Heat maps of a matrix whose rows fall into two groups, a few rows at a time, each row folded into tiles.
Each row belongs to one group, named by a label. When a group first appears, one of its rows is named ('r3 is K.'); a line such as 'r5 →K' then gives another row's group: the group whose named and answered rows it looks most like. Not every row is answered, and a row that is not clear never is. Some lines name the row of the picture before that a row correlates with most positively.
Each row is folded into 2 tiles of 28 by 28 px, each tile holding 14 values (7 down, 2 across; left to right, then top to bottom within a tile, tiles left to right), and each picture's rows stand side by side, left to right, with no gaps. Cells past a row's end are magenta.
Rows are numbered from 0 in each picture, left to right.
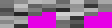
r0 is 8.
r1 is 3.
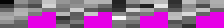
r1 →8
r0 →3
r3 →3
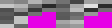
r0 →8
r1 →8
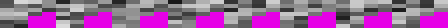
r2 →8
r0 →3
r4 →3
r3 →8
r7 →3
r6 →8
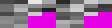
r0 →8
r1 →8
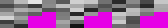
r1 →8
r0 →3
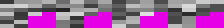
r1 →3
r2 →8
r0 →8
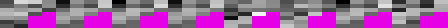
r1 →3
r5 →8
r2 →3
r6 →3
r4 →8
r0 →3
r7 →3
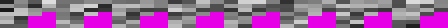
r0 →3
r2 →8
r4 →8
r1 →8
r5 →8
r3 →8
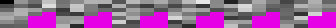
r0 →3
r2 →3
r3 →3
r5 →8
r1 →8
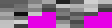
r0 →8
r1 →8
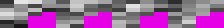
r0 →3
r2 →8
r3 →8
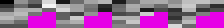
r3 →8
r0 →3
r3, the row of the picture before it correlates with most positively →1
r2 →8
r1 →8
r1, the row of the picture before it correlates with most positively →1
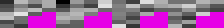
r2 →8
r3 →8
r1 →3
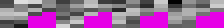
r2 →3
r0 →3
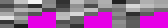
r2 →8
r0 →3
